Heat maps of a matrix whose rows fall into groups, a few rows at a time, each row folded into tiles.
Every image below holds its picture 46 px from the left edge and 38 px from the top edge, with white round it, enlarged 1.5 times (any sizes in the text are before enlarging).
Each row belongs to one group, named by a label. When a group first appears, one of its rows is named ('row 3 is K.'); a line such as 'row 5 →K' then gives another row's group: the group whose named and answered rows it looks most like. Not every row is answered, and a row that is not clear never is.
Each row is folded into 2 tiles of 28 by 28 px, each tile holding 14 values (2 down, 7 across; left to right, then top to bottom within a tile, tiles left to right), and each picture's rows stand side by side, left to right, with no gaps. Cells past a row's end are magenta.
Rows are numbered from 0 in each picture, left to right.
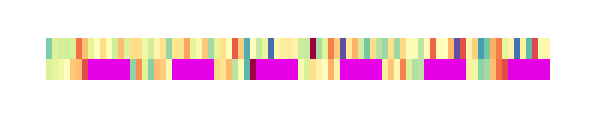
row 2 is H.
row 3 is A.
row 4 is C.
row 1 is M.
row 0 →A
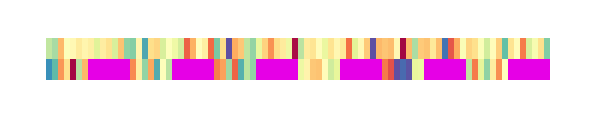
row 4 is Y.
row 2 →C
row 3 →C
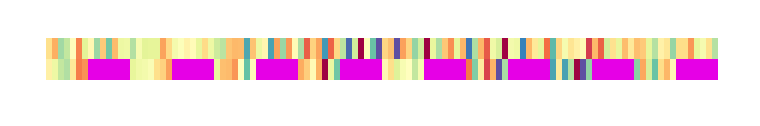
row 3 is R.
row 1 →A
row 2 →H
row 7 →M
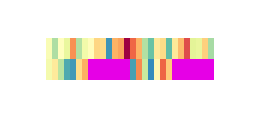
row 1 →M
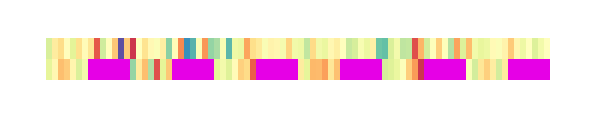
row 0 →C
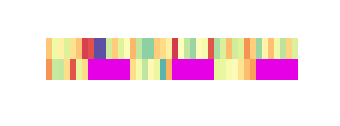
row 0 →R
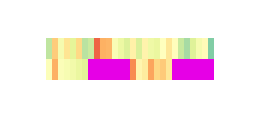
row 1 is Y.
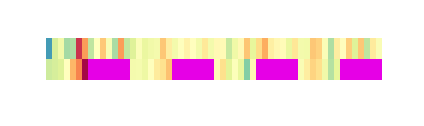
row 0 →A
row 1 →A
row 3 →H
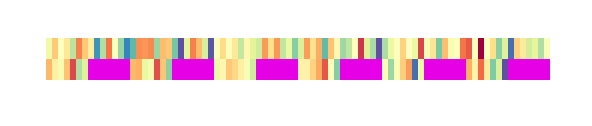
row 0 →R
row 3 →R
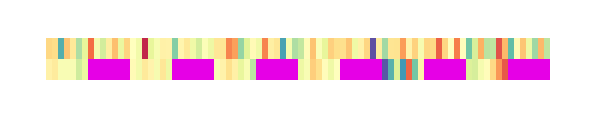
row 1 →A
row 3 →C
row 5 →A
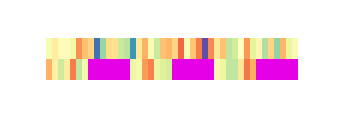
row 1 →C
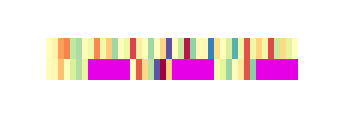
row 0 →H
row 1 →M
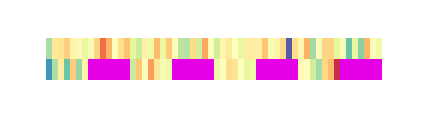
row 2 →C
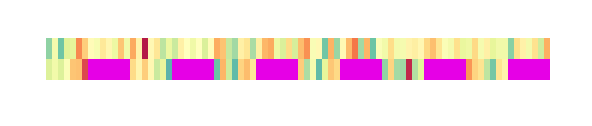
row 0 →A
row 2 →M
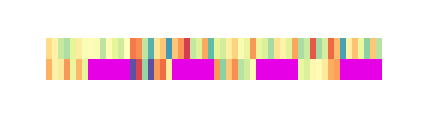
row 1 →M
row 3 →A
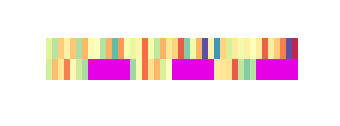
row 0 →H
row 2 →C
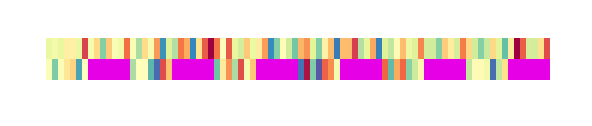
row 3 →M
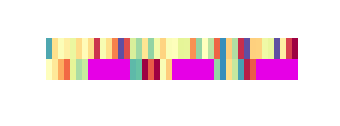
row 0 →C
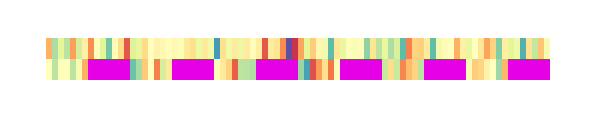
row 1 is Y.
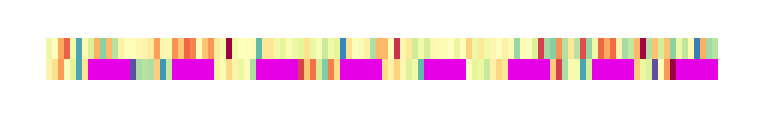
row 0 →H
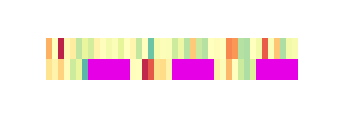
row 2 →H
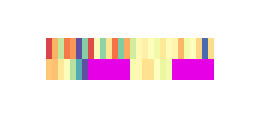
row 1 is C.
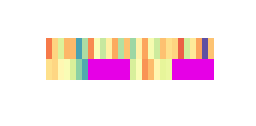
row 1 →C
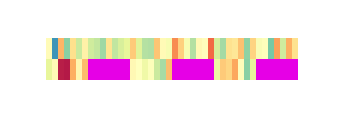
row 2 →H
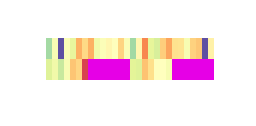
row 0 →A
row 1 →C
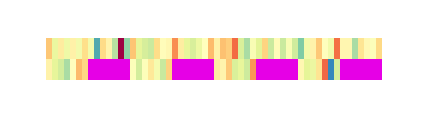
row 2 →H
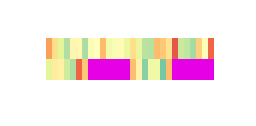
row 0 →M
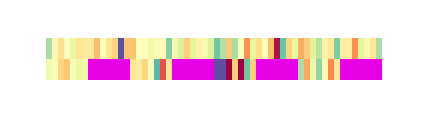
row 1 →M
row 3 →M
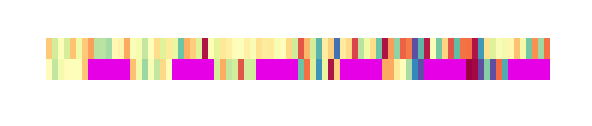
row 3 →M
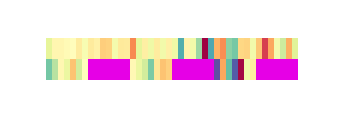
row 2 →M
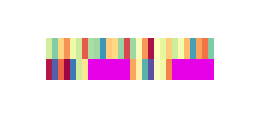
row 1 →Y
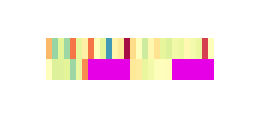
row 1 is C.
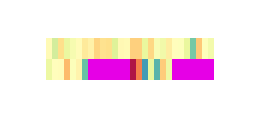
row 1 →Y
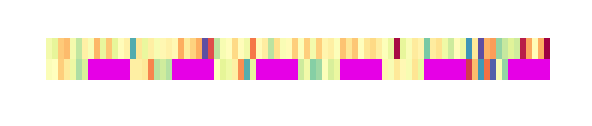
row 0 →H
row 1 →C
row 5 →C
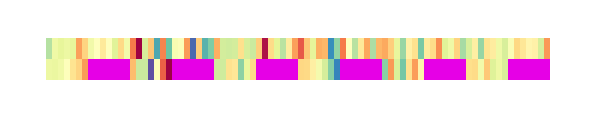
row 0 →A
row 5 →C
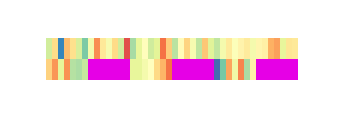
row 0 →C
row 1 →A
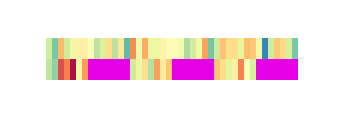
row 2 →R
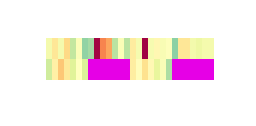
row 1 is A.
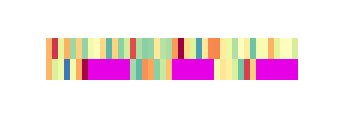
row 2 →M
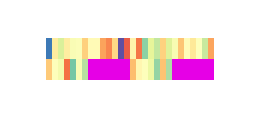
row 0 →C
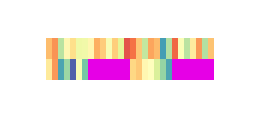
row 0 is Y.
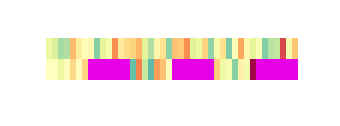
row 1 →M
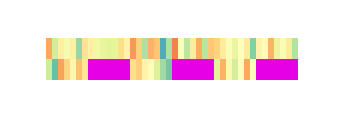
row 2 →M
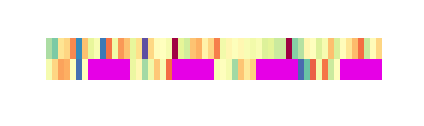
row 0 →H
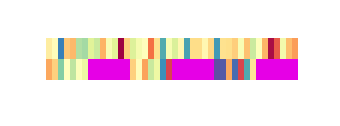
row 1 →H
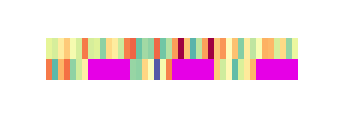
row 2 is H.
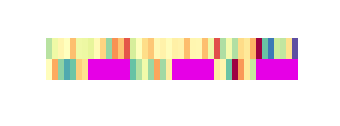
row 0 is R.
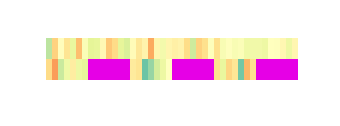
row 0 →R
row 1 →Y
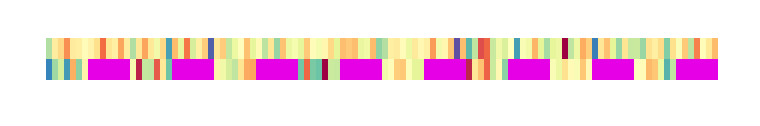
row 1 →M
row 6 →A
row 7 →H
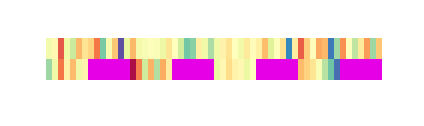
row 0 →C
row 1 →Y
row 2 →C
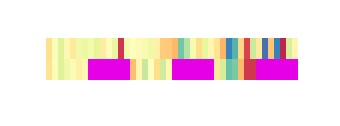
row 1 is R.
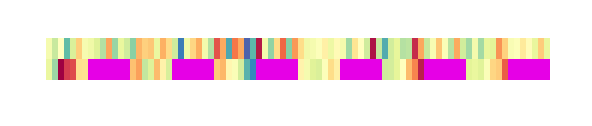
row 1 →R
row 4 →A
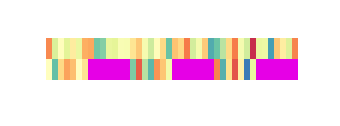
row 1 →M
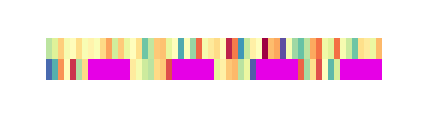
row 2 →H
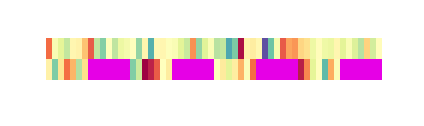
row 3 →Y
